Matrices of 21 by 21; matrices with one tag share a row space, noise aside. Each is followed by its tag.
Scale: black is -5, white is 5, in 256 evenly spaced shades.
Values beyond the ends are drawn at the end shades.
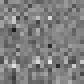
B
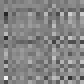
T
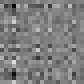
B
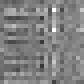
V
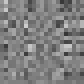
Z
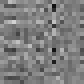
V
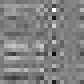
V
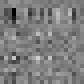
B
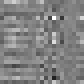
V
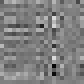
V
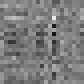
V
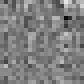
Z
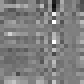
V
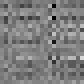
T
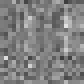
Z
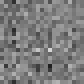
B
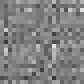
T
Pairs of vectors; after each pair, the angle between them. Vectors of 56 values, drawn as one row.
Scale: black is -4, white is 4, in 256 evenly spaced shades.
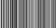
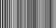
nearly opposite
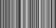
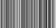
partly opposed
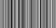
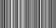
nearly opposite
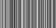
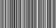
nearly parallel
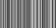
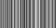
partly aligned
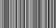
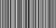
orthogonal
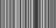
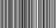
partly opposed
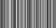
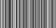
nearly opposite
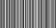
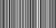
partly aligned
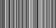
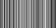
partly aligned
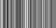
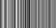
partly opposed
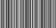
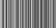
partly aligned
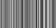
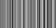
nearly opposite
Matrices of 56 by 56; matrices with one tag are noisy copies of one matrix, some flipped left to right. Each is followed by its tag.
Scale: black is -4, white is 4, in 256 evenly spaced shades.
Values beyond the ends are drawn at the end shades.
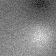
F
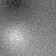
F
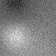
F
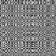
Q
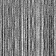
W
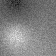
F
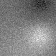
F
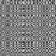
Q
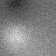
F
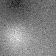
F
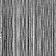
W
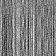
W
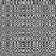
Q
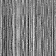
W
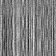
W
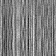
W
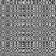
Q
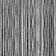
W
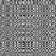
Q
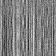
W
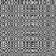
Q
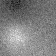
F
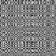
Q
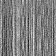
W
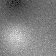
F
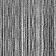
W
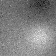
F
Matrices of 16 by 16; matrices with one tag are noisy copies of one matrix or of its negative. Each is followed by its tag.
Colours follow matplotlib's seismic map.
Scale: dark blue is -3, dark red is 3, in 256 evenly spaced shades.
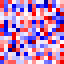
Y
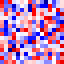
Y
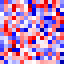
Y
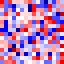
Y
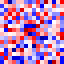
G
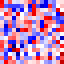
Y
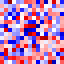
G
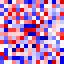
G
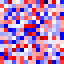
G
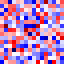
G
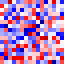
G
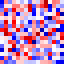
Y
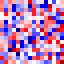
Y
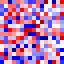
G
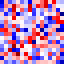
Y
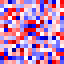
G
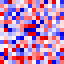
G
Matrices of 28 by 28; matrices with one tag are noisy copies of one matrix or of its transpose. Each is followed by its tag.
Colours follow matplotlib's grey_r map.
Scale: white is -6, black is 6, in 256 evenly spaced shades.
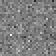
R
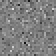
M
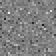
M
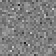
M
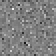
M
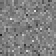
R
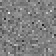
M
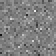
R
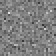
M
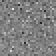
M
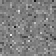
R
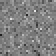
R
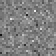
R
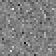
M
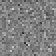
M
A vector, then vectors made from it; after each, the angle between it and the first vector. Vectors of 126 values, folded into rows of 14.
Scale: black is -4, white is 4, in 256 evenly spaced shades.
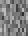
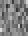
partly aligned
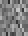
partly opposed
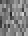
partly opposed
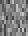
nearly opposite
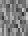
nearly parallel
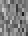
nearly parallel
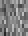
partly opposed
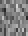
nearly opposite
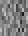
nearly parallel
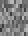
orthogonal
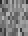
partly opposed
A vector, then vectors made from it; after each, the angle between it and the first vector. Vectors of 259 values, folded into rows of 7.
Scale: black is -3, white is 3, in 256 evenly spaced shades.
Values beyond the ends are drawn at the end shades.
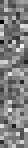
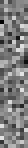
nearly parallel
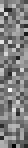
partly opposed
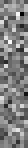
partly opposed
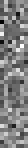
nearly parallel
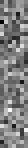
nearly parallel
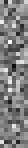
partly opposed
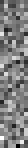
partly aligned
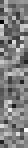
nearly parallel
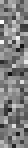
nearly opposite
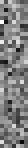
nearly opposite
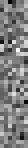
partly aligned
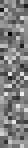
orthogonal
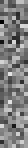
nearly parallel
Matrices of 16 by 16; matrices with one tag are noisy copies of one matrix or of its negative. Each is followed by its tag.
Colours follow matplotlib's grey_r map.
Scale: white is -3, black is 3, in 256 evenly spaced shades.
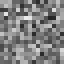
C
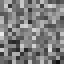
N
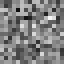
C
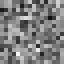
C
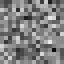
C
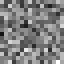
N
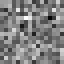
C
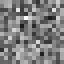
C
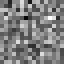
C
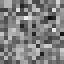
C
